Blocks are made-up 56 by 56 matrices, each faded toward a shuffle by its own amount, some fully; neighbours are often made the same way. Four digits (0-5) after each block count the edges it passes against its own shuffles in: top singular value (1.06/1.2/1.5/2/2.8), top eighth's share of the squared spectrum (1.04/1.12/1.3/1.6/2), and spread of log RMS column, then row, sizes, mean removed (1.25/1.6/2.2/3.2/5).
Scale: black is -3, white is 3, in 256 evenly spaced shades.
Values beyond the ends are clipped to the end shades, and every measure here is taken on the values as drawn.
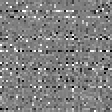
4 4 2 3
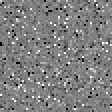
1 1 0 0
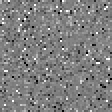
2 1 0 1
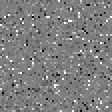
0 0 0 0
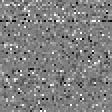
3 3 0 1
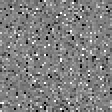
2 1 0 0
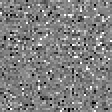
3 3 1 1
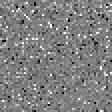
0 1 0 0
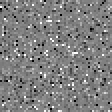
0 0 0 0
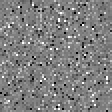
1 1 0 0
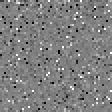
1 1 0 0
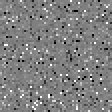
1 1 0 0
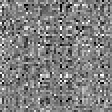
4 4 3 2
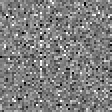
3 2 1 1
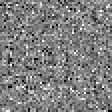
3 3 0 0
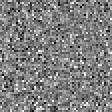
3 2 1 1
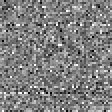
1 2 0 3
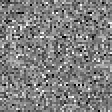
1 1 0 2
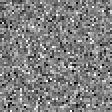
0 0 0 1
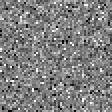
0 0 0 0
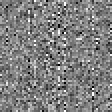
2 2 3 0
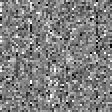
1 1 3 0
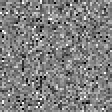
1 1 2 0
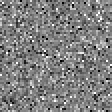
0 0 0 0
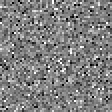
0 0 0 0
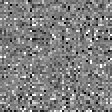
4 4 2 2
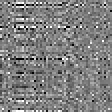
4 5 3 3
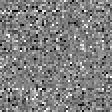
3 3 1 2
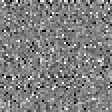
3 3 1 2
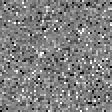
1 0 0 0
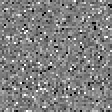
2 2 1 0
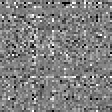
2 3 2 3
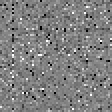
2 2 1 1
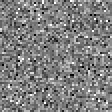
0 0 0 0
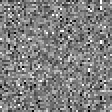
1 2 2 0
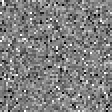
0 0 0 0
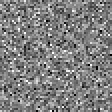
0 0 1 0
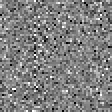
1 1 1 0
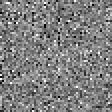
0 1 2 0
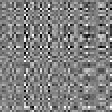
5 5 4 4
